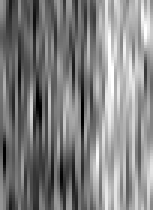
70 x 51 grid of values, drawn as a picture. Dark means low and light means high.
Overall the values sit about 50% of the way up the scale. Streaks run downward. The top right is the ninth with the highest average. A vertical seam about 60% of the way across splits the table, and the right part is higher.
